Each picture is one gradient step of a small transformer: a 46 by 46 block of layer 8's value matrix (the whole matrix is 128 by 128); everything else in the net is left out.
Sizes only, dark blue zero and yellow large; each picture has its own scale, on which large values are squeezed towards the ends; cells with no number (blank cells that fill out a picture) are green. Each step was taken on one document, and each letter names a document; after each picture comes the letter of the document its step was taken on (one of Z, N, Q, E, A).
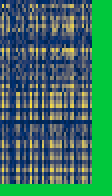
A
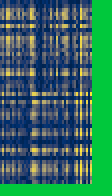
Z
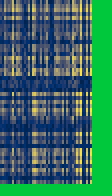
Z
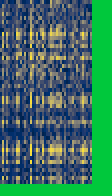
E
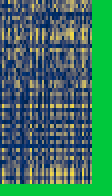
A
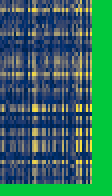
Z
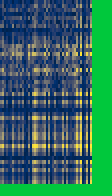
Z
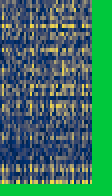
A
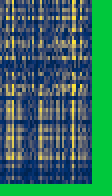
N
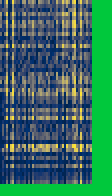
N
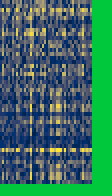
E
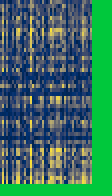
E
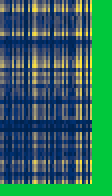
Z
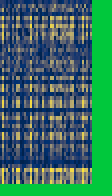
A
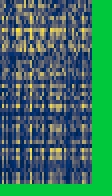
E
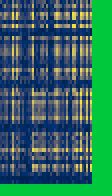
Z
